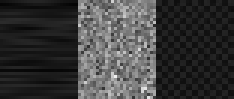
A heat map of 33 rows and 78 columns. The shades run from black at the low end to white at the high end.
It is made of 1 by 3 panels. Panel 1,1: very low, streaked across, faint in contrast. Panel 1,2: middling, fine-grained, strong in contrast. Panel 1,3: very low, checkered, faint in contrast.
